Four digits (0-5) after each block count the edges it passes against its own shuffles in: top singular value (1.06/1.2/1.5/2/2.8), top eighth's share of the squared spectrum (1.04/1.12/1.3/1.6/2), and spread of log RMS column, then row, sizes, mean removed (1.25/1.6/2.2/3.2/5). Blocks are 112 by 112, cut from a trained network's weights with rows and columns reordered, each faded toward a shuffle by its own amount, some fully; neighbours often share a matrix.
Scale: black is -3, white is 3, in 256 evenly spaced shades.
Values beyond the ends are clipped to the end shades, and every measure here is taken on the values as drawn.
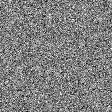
1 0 0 0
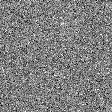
0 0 0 0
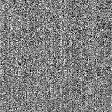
3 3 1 2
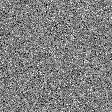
0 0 0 0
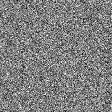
3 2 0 0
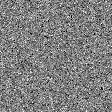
0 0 0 0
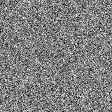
2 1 0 0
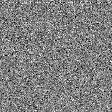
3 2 0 1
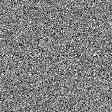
3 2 0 1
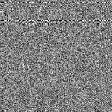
4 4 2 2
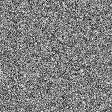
1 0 0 0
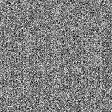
3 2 0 1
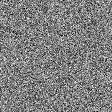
0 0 0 0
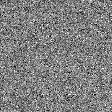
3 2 0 1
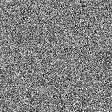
0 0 0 0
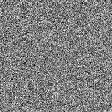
3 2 0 0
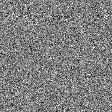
2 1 0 1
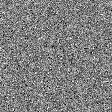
1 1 0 0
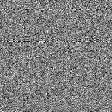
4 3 0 2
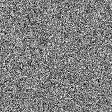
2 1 0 0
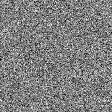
2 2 0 1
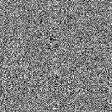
4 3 2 2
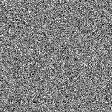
2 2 0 1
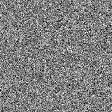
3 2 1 1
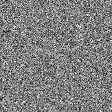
2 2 0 1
